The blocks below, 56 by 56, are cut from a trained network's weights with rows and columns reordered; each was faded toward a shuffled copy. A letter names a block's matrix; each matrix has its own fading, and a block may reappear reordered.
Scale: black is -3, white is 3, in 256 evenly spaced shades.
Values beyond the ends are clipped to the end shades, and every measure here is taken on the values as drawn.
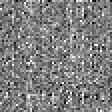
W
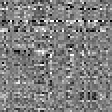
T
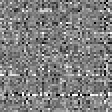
T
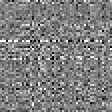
T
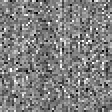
W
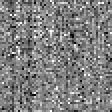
W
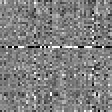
T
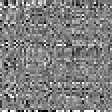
T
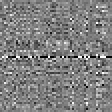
T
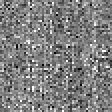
W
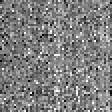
W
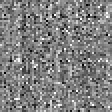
W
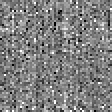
W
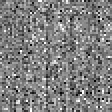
W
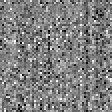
W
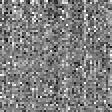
W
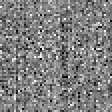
W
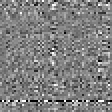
T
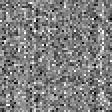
W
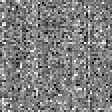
W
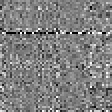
T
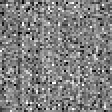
W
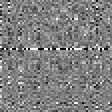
T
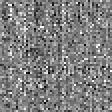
W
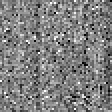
W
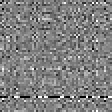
T
